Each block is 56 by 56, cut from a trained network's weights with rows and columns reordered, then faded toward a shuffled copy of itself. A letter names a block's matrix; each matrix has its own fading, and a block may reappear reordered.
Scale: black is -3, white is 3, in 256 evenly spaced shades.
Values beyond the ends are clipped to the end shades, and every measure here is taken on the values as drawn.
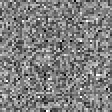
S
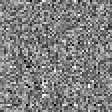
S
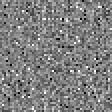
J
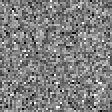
J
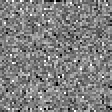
J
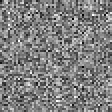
S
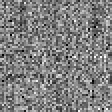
S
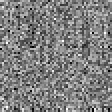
S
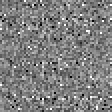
J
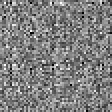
S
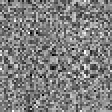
S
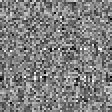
S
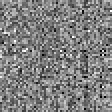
S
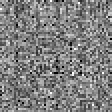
S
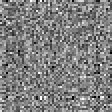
S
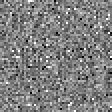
J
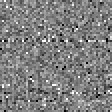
J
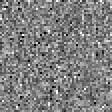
J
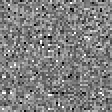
J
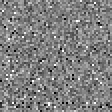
J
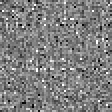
J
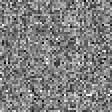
S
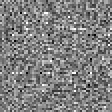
S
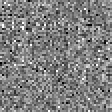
J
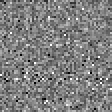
J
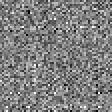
S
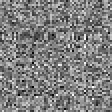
S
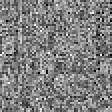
S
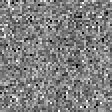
J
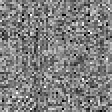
S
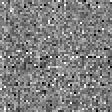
J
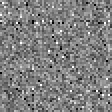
J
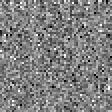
J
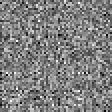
S
